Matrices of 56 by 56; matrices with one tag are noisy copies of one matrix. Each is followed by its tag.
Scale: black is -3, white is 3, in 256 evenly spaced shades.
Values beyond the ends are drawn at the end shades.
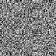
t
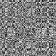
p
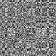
p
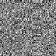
t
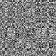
p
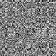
p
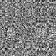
p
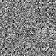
p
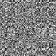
p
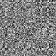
p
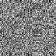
t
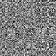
p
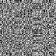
t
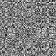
p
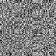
t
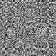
p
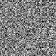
p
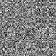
p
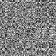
p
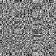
t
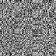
t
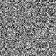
p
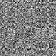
p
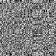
t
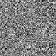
p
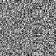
t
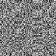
t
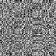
t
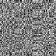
t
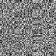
t
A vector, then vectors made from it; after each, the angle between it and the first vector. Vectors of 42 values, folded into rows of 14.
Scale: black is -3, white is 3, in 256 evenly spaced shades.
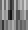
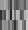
orthogonal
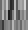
nearly parallel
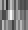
nearly opposite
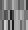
orthogonal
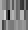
orthogonal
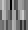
partly aligned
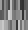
partly opposed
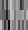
partly opposed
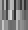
nearly opposite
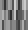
partly aligned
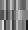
partly opposed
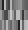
partly opposed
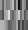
partly opposed
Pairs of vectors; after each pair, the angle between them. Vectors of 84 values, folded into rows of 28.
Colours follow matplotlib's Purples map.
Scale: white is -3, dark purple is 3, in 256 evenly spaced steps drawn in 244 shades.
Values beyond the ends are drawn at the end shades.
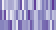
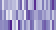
nearly parallel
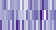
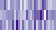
nearly parallel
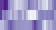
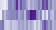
nearly opposite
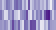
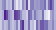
nearly opposite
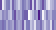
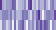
partly aligned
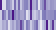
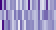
orthogonal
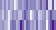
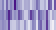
nearly opposite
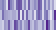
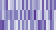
nearly opposite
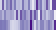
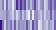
orthogonal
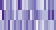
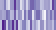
orthogonal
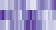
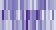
partly aligned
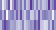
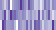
partly aligned
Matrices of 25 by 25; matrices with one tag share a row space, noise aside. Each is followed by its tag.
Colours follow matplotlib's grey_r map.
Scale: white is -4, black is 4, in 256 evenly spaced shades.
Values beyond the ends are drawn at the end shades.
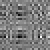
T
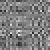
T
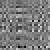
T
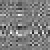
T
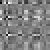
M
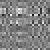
T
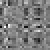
M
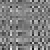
T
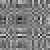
T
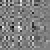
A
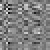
M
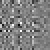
A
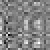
M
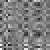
M
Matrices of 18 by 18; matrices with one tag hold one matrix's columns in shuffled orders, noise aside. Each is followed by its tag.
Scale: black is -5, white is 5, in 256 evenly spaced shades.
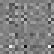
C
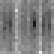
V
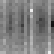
V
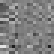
C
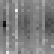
V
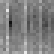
V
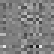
C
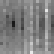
V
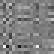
C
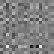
C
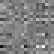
C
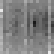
V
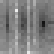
V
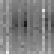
V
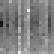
V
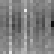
V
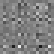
C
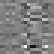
C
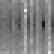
V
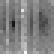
V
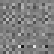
C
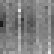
V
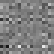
C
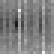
V
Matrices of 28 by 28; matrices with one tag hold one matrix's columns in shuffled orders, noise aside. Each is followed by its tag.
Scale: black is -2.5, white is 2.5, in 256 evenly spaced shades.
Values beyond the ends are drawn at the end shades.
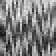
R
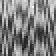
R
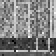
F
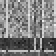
F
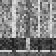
F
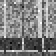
F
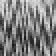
R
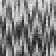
R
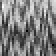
R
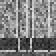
F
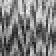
R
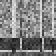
F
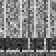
F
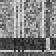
F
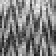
R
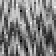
R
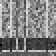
F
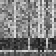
F
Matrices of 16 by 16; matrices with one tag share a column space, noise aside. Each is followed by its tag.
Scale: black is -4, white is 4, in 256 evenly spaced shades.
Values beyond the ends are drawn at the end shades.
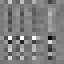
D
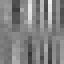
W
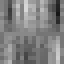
W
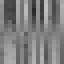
W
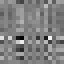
D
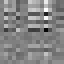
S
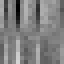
W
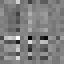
D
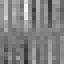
W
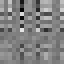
S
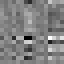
D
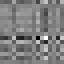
D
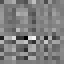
D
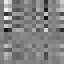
S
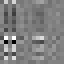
D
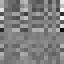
S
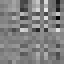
S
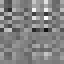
S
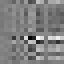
D
